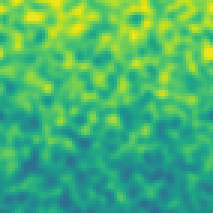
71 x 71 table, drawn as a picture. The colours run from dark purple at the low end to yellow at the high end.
The field climbs toward the top. The field is mottled with small blotches. No regular stripes run through it.
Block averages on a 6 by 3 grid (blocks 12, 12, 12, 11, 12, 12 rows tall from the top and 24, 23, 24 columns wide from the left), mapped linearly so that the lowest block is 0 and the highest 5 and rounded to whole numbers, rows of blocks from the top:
555
444
333
222
111
000
